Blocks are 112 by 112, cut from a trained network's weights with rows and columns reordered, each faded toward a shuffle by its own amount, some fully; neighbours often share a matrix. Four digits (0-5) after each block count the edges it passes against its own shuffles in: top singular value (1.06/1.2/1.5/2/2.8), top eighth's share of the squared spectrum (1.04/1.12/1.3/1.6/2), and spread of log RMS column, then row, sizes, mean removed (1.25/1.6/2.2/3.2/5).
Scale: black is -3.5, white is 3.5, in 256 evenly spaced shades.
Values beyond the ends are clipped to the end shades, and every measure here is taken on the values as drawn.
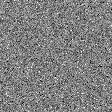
0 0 0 0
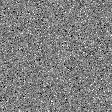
0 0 0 0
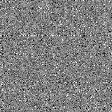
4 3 1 2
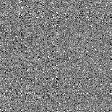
4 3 2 2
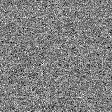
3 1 0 0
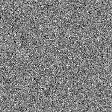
2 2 0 1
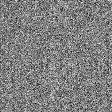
3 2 0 0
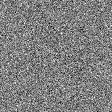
0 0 0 0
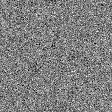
2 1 0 0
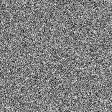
0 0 0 0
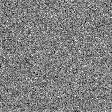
2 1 0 0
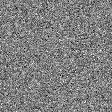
1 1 0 0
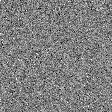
0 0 0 0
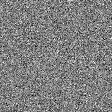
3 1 0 0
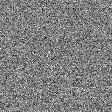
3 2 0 0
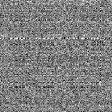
4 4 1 3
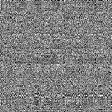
4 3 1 2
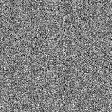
3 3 0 1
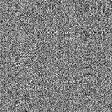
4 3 0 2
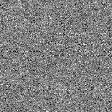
3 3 1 2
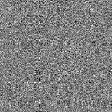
4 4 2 2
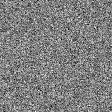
2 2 0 0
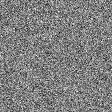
2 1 0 0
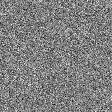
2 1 0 0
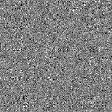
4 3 2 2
